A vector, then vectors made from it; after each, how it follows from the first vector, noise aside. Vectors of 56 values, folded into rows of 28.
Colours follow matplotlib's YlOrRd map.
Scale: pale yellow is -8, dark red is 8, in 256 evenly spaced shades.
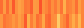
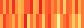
scaled up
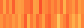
copied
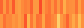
copied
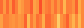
copied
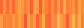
copied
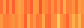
copied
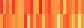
scaled up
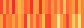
scaled up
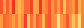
scaled up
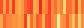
scaled up
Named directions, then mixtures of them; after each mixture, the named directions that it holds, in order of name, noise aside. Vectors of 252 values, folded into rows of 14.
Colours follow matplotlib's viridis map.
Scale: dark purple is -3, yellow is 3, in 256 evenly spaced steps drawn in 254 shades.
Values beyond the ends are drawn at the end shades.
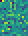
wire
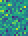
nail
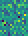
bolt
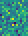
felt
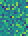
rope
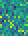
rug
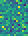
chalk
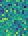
bolt, nail, rope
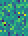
bolt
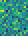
nail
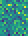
bolt, nail, rope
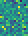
chalk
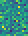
chalk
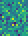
felt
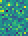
nail, rope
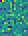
wire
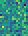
chalk, felt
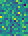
chalk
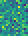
chalk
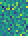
rope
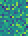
rope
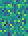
bolt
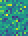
nail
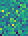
chalk, felt, nail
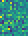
chalk, rug, wire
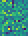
chalk, nail, wire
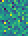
bolt, rope, wire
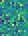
felt, rug, wire
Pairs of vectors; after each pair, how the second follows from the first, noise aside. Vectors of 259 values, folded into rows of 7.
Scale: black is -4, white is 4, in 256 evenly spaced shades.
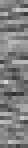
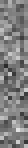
shuffled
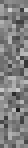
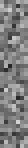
shuffled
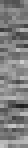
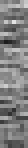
reversed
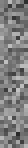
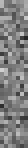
shuffled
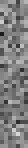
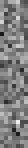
sign-scrambled
